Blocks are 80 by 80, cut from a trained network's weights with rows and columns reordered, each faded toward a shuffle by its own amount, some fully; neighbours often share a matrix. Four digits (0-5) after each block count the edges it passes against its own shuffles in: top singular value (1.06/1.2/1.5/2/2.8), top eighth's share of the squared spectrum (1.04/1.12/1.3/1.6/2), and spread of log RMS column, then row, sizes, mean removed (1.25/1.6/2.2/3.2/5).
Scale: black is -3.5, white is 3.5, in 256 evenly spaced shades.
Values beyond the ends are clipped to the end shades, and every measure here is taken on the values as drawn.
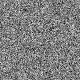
0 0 0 0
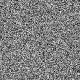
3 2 0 0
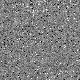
2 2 0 1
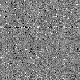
3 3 0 2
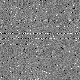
3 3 0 2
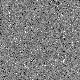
0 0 0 0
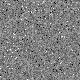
0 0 0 0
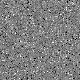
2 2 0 0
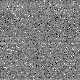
2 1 0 0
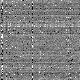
4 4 3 1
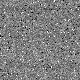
0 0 0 0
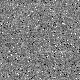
0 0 0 0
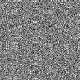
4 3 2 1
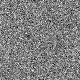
2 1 0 0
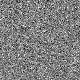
2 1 0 0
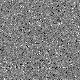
2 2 0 1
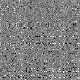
3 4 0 3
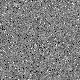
1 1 0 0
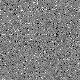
2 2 0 1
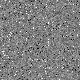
1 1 0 0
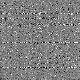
3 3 0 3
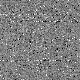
2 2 0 2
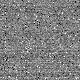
2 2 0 0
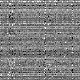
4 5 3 2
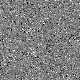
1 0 0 0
